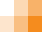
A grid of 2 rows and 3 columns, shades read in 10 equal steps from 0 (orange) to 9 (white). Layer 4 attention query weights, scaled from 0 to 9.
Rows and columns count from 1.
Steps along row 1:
down down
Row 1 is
9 6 3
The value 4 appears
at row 2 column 2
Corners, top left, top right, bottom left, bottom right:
9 3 7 0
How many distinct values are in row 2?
3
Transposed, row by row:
9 7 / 6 4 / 3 0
